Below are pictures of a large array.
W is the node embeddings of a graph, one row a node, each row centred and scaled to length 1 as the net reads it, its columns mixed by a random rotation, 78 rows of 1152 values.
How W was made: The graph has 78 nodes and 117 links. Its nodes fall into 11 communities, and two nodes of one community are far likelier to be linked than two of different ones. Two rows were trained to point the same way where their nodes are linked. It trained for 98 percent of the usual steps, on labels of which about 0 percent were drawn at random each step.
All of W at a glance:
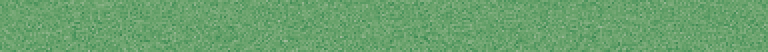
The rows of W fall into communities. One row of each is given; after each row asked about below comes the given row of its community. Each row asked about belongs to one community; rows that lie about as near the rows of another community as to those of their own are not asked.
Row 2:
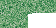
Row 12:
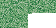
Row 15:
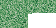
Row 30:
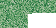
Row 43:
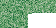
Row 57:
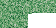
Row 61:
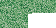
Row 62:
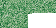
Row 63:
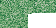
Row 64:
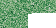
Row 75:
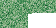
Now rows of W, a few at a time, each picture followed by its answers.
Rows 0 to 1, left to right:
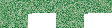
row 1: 61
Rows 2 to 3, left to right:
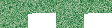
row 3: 15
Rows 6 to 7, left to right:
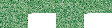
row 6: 12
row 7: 57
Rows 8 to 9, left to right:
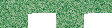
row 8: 63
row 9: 75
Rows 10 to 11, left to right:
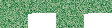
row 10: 2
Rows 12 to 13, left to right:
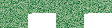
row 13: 12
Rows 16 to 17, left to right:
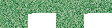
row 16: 2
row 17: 62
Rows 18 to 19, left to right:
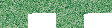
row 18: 30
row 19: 2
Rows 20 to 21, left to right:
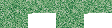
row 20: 12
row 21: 12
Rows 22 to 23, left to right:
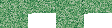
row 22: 57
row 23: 64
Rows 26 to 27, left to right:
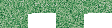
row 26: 62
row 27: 12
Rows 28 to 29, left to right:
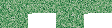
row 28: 63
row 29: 43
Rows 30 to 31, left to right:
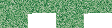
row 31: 75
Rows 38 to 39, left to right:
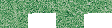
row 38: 61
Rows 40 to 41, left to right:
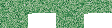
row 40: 63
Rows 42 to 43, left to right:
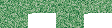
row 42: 57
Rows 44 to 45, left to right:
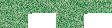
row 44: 61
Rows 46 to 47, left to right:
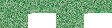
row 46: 57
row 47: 75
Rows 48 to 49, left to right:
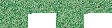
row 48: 64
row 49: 62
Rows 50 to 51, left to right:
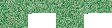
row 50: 63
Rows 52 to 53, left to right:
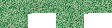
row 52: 62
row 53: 43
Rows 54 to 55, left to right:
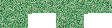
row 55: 64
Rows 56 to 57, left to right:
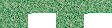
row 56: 57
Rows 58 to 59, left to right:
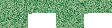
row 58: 15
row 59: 30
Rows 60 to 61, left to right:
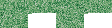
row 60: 62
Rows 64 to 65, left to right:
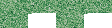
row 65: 64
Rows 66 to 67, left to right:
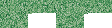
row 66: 75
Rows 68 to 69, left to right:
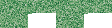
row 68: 2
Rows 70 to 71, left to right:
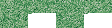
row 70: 15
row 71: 63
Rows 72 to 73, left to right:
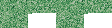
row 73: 64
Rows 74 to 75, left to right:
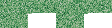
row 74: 75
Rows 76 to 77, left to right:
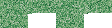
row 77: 43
